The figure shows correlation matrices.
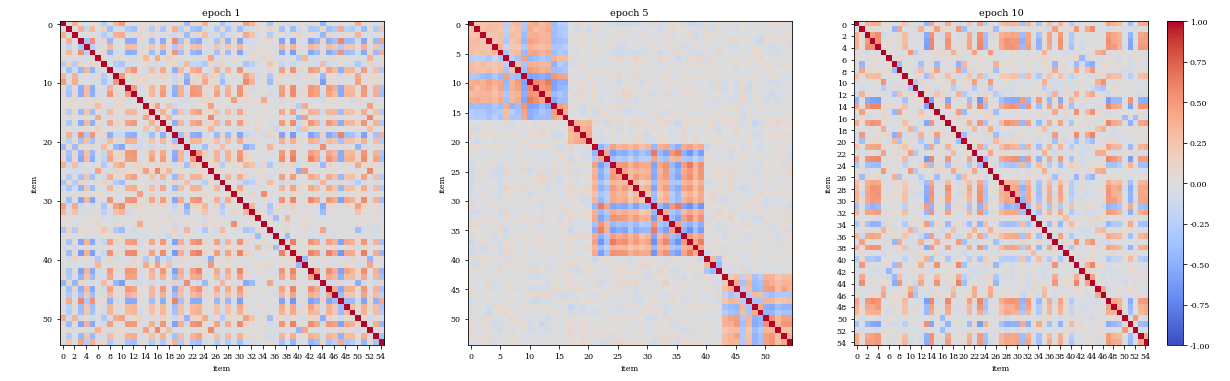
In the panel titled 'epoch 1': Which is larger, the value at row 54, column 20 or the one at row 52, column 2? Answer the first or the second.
the second
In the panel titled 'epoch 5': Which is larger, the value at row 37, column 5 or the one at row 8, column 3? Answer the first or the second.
the second
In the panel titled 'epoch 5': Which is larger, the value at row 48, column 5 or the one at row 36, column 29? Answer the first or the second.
the second
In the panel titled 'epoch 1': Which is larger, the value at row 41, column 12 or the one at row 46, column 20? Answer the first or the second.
the second
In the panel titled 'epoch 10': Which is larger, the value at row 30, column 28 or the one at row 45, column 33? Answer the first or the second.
the first
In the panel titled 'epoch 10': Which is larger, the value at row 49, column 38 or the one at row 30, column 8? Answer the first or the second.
the first
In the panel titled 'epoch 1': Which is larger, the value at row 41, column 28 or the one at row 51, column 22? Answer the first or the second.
the second
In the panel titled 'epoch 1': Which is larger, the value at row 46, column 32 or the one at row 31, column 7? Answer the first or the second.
the first
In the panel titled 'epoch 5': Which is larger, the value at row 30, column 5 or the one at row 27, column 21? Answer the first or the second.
the second
